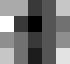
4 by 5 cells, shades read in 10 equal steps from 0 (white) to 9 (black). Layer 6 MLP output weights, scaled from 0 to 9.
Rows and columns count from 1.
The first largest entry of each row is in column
3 3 3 3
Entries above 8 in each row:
0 1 0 0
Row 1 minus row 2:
3 -4 -2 0 -3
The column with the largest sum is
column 3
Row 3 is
4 5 7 6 4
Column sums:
9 20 31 24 12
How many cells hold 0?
1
